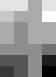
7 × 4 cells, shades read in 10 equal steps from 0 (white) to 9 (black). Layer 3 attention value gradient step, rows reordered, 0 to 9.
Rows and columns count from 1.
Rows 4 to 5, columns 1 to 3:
3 4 3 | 4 4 4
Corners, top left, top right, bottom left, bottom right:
1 1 7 9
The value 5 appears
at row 5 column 4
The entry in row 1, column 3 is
3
